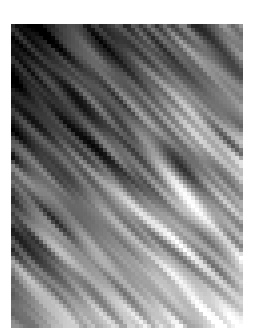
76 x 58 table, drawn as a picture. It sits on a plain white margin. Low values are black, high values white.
Ninth with the lowest average: top left. Odd rows or columns: none. Slope: up to the bottom right. Grain: diagonal, down to the right. Ninth with the highest average: bottom right.
